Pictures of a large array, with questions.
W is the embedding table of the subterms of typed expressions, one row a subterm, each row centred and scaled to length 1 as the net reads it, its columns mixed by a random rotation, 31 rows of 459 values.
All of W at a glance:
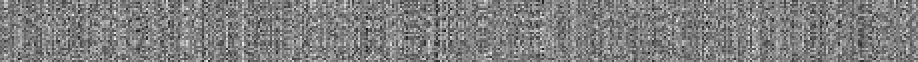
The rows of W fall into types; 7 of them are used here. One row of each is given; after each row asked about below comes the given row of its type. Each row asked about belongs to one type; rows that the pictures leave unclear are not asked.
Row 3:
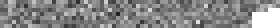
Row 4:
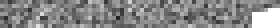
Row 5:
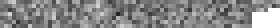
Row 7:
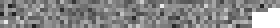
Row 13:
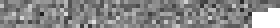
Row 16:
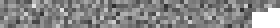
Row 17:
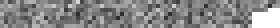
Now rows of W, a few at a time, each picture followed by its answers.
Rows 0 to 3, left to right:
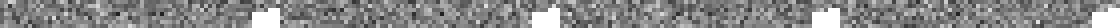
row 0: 5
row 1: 3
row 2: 5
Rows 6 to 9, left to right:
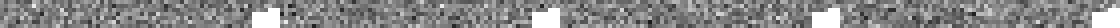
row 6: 16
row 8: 16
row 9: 3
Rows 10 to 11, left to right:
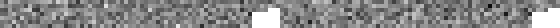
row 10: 13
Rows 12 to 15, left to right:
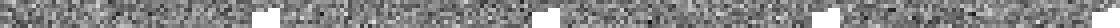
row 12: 5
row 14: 16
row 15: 3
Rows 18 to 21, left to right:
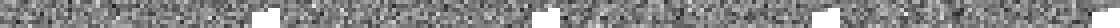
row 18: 5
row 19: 16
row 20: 4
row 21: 4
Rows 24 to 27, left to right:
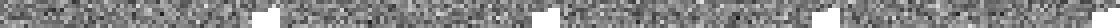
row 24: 3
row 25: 16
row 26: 7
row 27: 5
